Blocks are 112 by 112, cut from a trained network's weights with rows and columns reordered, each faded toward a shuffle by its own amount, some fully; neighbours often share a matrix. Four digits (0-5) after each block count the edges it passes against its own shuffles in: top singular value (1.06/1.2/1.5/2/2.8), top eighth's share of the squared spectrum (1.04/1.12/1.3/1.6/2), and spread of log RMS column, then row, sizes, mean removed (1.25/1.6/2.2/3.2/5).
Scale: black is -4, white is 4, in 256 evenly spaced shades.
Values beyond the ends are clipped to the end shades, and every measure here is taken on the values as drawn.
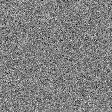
0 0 0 0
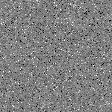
0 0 0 0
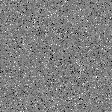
0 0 0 0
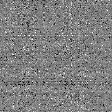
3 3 3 1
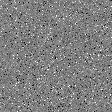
0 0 0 0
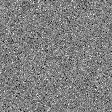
0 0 0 0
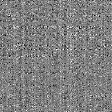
3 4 1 3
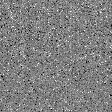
1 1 0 1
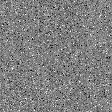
1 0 0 0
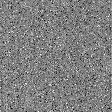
1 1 0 0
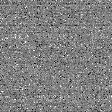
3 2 2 1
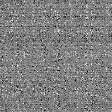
3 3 3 1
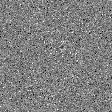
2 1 0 0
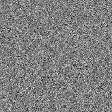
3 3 1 1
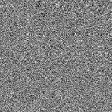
4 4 1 2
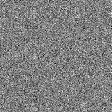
3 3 1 2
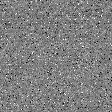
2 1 0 0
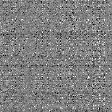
3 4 3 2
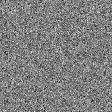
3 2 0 1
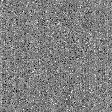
2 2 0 2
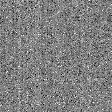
2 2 0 1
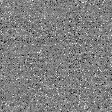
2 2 1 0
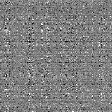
3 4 3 2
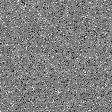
1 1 0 0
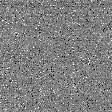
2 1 1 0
